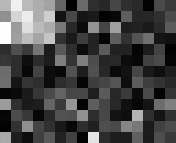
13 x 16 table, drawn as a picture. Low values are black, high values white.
Odd patch: higher, in the top left. Mirror symmetry: none. Histogram: skewed, a long tail of high values. Ninth with the lowest average: middle right. Ninth with the highest average: top left.
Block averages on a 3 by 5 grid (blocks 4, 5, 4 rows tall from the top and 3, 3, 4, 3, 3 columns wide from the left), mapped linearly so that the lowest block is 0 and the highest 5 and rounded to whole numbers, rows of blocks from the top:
5 3 0 1 0 | 0 1 1 0 0 | 1 1 1 1 1
